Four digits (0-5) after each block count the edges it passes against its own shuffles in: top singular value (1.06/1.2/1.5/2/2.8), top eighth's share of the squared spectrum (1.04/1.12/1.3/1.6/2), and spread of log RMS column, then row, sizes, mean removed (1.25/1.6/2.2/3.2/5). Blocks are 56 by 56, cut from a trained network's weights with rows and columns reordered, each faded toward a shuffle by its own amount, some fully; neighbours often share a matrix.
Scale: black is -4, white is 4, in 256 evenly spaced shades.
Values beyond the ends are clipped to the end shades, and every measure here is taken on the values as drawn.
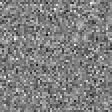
2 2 1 0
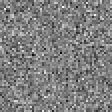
1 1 1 0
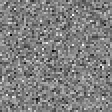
0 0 0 0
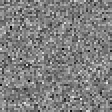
0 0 0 0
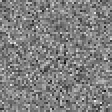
0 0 0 0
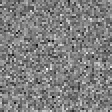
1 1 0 0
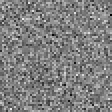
0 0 0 0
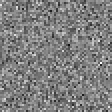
2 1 0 0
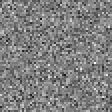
1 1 0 0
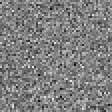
1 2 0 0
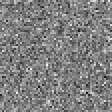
1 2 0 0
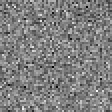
2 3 1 0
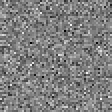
1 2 0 0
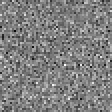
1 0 0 1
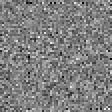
2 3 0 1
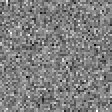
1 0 0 0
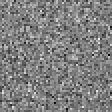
1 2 0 0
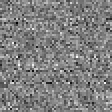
2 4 1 2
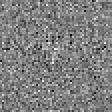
2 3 1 1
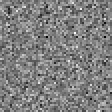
2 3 1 2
